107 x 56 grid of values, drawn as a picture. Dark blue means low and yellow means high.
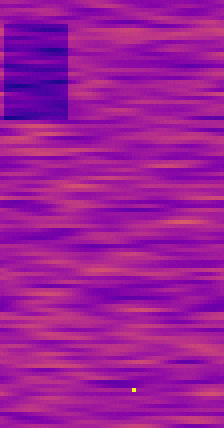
A single lone cell is far higher than the cells round it. An odd patch, lower than its surroundings, sits in the top left. The halves do not mirror each other. The ninth with the lowest average is the top left. The grain runs across in streaks.
